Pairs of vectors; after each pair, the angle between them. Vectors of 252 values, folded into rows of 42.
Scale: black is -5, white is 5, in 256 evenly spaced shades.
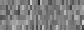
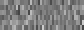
nearly parallel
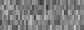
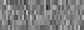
partly aligned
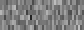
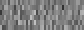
partly opposed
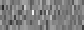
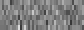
partly aligned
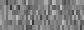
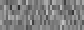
nearly parallel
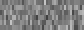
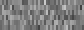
partly aligned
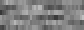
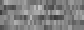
nearly parallel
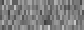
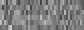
partly opposed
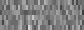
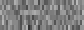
nearly opposite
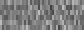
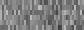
orthogonal
